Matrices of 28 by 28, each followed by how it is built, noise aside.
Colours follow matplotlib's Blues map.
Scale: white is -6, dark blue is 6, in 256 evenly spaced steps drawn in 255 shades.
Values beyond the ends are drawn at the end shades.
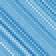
Toeplitz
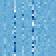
uneven columns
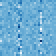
uneven columns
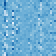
uneven columns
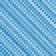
Toeplitz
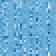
uneven columns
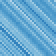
Toeplitz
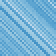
Toeplitz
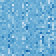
uneven columns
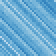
Toeplitz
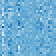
uneven columns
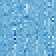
uneven columns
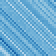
Toeplitz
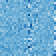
uneven columns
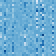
uneven columns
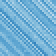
Toeplitz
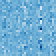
uneven columns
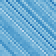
Toeplitz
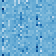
uneven columns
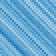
Toeplitz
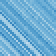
Toeplitz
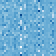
uneven columns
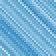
Toeplitz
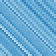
Toeplitz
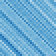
Toeplitz
